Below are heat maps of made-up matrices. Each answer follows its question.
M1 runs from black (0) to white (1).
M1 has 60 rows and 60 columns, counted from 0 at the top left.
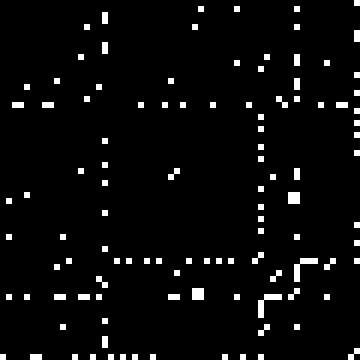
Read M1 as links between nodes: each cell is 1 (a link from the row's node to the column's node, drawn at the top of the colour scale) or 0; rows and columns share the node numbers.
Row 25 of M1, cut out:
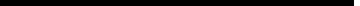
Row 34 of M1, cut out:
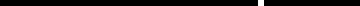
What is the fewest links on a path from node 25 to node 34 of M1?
3
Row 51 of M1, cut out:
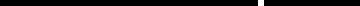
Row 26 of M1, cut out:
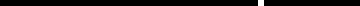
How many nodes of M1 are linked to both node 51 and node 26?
1
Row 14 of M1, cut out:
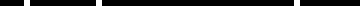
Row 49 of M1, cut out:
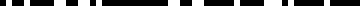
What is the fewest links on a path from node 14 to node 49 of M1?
1
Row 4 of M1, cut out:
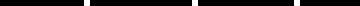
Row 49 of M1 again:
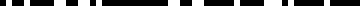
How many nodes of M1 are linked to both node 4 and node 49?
2
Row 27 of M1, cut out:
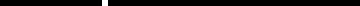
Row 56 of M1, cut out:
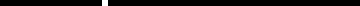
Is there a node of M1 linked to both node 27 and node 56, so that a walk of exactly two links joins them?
yes
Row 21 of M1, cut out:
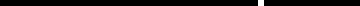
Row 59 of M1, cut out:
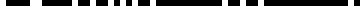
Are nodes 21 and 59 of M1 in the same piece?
yes
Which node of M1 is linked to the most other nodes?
node 49
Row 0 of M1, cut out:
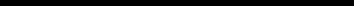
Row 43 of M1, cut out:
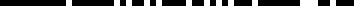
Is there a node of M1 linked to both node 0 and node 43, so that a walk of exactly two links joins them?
yes
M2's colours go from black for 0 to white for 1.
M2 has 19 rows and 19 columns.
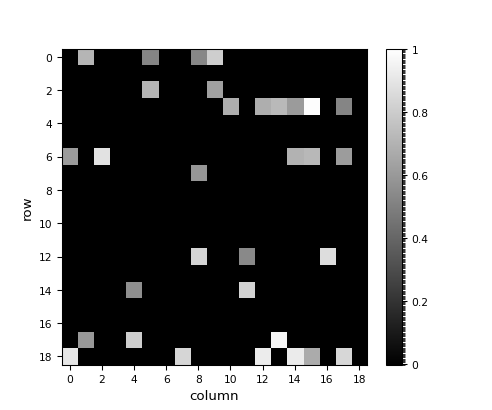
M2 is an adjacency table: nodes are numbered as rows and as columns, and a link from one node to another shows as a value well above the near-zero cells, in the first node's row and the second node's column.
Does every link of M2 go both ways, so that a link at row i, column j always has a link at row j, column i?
no
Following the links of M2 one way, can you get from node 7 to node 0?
no
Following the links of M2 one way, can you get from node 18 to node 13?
yes
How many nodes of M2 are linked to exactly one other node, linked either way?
2
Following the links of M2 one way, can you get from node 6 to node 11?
yes
